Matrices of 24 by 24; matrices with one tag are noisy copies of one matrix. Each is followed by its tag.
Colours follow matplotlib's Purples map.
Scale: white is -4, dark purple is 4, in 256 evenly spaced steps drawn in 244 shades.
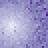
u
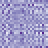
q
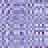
q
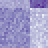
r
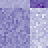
r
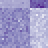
r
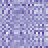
q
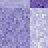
r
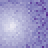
u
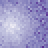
u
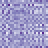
q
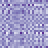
q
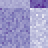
r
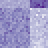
r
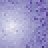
u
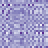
q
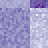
r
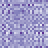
q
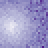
u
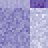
r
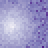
u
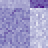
r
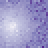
u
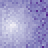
u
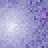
u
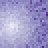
u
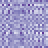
q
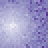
u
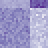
r
